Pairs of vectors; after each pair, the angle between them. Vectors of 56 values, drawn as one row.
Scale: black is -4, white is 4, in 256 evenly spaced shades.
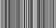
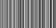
orthogonal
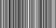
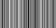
nearly opposite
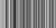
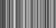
nearly opposite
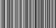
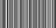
partly aligned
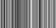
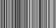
nearly parallel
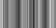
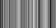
nearly opposite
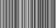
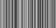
nearly parallel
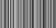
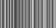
nearly opposite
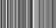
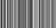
nearly parallel
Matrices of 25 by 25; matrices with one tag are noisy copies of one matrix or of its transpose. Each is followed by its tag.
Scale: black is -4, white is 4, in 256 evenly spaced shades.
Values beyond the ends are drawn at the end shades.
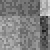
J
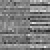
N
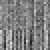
N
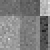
J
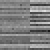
N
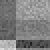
J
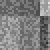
J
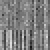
N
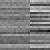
N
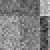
J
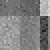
J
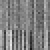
N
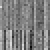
N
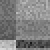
J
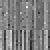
N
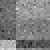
J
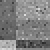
J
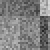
J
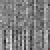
N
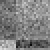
J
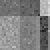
J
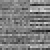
N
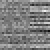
N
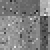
J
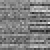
N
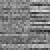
N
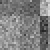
J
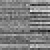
N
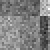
J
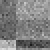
J
